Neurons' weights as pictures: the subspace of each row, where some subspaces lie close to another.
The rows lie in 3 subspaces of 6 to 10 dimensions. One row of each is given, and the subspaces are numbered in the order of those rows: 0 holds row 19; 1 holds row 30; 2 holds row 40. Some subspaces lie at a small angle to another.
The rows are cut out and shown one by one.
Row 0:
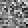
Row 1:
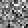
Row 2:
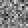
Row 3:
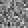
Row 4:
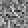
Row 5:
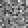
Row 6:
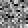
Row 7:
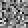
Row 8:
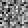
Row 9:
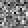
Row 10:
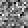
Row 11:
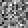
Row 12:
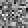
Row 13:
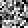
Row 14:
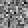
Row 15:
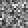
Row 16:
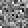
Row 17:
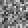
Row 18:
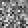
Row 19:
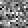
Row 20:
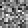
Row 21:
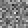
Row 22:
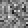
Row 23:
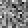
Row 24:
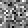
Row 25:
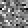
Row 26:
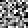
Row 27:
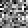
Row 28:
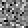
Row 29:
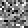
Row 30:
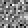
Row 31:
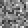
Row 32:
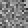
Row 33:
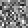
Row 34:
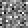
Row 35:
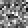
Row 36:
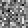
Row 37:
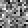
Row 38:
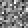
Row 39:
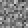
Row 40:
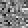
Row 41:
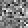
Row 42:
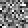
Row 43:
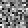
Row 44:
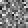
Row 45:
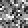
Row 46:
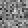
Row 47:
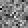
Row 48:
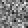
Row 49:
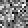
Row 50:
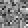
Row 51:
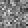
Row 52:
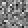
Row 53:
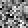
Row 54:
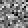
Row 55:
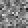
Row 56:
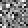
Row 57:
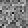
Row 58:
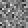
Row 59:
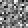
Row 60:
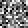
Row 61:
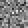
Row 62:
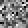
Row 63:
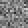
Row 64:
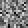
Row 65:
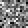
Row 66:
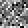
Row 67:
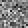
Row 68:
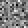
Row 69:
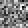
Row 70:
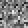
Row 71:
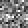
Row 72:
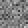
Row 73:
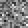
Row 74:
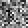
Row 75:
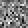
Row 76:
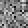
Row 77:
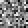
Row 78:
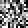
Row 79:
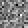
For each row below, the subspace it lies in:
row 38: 2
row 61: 0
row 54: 2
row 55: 2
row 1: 1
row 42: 1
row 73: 1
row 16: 1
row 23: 1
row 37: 1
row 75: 1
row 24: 1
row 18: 1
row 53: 1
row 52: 2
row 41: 1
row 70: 2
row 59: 2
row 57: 1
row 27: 1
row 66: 1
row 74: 1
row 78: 1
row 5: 1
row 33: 1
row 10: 1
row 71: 0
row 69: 0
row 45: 0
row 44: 2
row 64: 1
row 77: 1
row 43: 1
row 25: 2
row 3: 1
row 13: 1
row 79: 1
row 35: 2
